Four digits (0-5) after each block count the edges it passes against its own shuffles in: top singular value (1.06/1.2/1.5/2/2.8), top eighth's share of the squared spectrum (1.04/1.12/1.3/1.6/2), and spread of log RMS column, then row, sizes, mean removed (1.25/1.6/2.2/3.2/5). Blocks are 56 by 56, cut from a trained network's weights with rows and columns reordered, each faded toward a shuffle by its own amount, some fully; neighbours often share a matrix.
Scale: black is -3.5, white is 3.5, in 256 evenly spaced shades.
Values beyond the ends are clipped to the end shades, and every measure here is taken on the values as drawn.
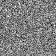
1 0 0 0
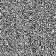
2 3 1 0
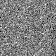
0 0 0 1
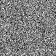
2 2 0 0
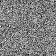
0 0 0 0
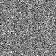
2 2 0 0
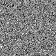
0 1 0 0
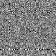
3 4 0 2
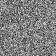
0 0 0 0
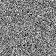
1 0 0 0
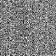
2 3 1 2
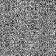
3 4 1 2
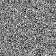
3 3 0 0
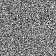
0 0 0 0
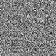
3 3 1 1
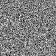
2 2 0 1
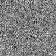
2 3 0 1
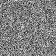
0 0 0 0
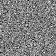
2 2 0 0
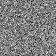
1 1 0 0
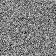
0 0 0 0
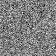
1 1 0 0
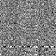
3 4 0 2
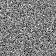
0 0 0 0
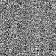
2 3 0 1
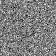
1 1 0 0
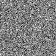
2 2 0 0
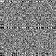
4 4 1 2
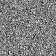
1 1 0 0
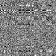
4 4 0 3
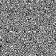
3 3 0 1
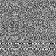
4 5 0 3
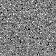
1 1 0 0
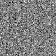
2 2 0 0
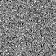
2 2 0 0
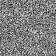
2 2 0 1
